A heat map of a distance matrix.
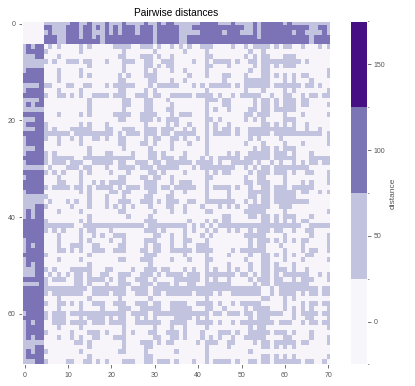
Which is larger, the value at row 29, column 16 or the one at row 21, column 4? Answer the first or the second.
the second
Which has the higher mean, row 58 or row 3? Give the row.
3
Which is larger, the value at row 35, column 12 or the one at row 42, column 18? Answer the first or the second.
the second
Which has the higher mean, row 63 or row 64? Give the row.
64
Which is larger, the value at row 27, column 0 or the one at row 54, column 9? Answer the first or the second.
the first
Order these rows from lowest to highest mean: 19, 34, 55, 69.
69, 19, 34, 55
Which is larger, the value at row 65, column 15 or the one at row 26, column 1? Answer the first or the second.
the second
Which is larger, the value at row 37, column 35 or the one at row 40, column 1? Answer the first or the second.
the second
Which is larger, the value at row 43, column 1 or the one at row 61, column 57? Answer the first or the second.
the first
